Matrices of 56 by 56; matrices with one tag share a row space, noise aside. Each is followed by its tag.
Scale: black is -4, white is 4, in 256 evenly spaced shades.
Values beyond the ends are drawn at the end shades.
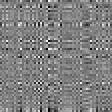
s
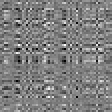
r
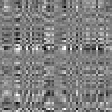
r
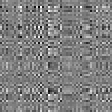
s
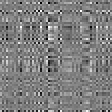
s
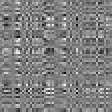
r
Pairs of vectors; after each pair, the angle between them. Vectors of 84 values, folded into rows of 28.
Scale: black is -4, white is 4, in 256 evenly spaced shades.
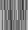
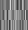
partly opposed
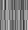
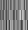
partly opposed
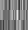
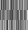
partly opposed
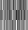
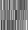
partly aligned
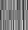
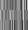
nearly opposite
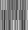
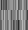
nearly opposite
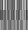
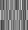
partly opposed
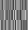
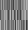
partly aligned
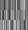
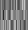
nearly parallel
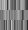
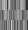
nearly parallel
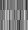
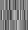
partly opposed
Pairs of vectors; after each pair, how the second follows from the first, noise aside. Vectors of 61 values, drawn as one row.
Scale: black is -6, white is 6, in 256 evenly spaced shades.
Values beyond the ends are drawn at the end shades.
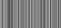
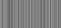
shrunk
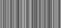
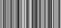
scaled up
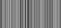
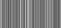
negated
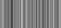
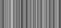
negated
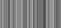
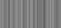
shrunk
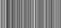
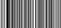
scaled up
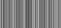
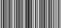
scaled up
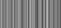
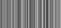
negated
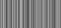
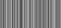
negated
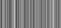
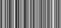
scaled up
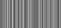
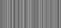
shrunk
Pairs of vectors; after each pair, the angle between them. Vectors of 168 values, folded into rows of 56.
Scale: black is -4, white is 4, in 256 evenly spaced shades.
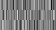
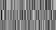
partly opposed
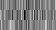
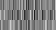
nearly parallel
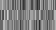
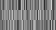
orthogonal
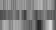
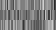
partly aligned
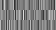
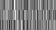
partly opposed
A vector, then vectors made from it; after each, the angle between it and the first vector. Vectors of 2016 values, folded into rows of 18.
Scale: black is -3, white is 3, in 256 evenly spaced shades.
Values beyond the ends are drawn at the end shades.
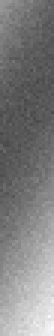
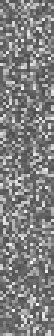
orthogonal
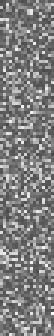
orthogonal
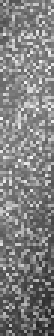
partly opposed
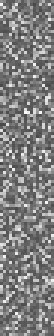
orthogonal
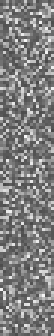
orthogonal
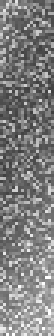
partly aligned
